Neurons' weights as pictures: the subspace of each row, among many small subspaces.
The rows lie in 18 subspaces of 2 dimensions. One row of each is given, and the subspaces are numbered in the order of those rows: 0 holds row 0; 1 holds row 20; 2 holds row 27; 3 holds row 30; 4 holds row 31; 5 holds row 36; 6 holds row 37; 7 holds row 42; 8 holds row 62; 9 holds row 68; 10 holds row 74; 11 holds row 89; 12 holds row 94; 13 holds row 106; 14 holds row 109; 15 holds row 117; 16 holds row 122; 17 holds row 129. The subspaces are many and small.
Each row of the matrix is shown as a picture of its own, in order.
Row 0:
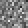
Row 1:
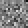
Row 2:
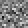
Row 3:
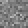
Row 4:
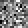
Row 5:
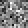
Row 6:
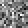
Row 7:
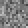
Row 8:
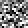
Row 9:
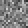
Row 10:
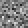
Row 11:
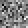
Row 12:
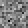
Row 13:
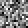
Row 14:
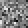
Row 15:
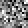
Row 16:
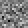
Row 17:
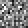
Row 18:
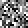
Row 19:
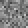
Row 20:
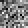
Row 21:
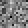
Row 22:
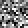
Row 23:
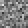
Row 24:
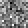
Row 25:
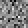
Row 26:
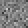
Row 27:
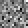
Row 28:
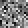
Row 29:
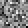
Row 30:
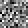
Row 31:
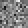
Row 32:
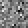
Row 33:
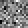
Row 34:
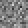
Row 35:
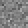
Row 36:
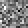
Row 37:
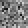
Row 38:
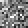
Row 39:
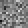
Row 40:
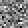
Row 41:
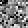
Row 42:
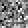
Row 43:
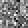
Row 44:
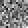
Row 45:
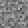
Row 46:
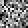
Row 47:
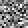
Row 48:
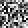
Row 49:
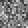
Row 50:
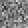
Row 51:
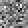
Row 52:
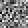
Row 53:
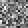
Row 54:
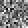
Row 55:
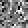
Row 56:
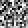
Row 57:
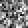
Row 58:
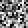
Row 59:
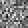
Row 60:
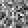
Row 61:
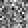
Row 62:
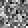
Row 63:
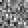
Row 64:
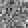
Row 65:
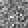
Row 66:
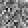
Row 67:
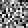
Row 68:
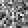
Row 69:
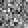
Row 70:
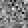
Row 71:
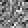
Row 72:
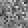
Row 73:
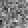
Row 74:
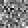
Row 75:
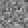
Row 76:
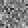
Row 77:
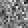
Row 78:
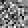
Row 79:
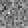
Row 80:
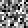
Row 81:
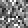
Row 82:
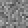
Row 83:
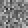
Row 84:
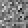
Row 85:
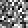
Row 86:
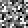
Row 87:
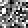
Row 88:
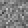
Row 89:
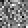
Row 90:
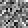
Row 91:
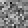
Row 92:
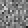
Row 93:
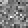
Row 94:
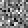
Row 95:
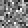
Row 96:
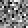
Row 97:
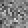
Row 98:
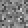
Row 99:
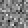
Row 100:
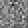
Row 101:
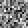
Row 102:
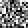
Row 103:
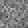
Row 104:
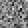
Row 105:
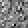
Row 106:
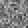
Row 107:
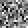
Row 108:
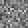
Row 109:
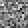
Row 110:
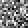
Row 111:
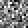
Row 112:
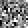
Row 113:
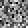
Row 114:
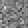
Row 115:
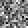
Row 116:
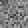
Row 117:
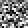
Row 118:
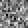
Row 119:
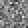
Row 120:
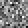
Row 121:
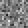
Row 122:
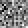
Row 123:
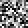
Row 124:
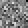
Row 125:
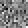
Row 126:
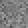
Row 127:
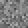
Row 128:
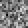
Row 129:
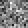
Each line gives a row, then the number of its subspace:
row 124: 5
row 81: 13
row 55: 6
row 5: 17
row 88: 1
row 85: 0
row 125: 16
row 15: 11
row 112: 2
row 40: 4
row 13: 0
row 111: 13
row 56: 16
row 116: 3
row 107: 7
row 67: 17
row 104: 0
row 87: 1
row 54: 14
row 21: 1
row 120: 8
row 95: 16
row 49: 11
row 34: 0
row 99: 12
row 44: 14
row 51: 4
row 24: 17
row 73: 2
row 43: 4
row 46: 10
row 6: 9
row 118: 9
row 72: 11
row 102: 17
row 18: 5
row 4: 4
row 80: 12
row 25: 13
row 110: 4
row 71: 6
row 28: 5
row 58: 12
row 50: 7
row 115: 0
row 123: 5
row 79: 16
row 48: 7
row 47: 4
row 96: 13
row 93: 3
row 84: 7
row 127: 13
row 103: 10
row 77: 11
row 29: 8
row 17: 16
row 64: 1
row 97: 12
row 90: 6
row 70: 11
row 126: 12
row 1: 2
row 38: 1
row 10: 15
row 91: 17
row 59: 3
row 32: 6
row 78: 17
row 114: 5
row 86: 2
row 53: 5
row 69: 12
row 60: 9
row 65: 1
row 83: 14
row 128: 9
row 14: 2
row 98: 2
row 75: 7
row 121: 12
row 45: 14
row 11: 7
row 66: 6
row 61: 11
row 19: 13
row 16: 15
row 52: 3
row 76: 10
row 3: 3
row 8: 15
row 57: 9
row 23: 14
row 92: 16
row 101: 14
